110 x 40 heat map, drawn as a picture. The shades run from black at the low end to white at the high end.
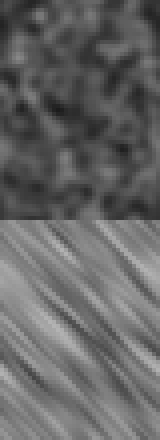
The table splits into 2 rows of 1 panel. Panel 1,1: low, blotchy. Panel 2,1: middling, slanting down to the right.
